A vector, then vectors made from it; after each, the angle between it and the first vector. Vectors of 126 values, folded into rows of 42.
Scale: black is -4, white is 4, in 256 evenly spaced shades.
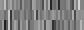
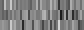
orthogonal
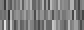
nearly opposite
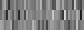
orthogonal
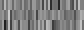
nearly parallel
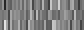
nearly opposite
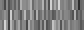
nearly opposite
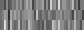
nearly opposite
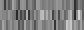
orthogonal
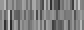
nearly parallel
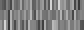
nearly opposite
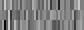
nearly parallel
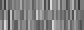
nearly opposite
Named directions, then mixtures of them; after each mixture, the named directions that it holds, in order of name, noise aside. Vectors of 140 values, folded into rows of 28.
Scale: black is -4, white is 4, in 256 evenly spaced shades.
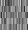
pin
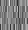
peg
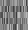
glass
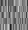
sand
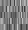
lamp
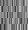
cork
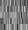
lamp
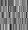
sand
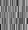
cork, peg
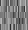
peg, pin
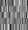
sand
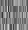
glass, sand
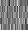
peg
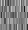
lamp, pin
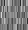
glass, pin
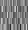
cork, peg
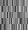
cork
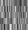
lamp, sand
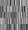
lamp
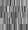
lamp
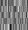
sand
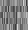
glass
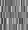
cork, pin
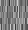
peg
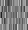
glass, pin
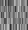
pin, sand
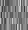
cork, pin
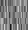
lamp, sand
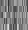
glass, sand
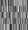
sand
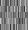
peg, pin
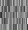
glass, pin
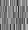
peg
